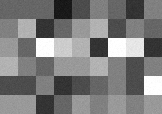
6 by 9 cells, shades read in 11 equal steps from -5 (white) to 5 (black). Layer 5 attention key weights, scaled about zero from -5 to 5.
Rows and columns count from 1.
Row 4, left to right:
-2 0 1 -1 -1 -2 0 2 0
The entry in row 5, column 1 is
2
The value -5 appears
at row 3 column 3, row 3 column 7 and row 5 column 9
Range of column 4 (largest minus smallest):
7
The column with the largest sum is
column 4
